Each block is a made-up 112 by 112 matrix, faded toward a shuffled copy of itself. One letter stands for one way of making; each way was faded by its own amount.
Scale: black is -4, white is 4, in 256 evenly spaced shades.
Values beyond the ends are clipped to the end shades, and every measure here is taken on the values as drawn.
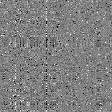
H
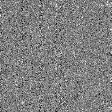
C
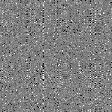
H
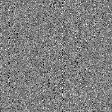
C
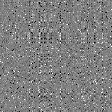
H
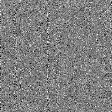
C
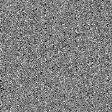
C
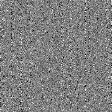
C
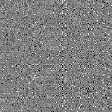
H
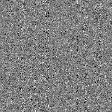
C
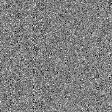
C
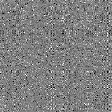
H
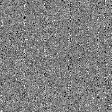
C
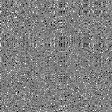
H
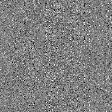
C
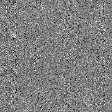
C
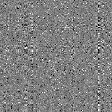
H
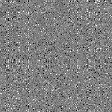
H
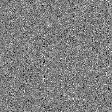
C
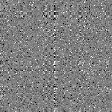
H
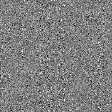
C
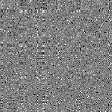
H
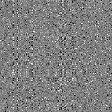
H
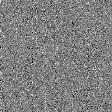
C
